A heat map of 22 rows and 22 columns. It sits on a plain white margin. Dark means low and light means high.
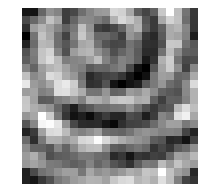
The ninth with the lowest average is the centre. On average the colour sits 50% of the way up the scale. The middle left is the ninth with the highest average. Concentric rings centre on the top middle.
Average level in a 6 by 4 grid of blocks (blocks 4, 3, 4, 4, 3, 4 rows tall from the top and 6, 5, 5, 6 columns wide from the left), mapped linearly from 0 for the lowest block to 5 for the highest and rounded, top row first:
2 3 3 3
3 4 1 2
5 2 0 3
4 1 2 3
3 5 3 1
2 3 3 4
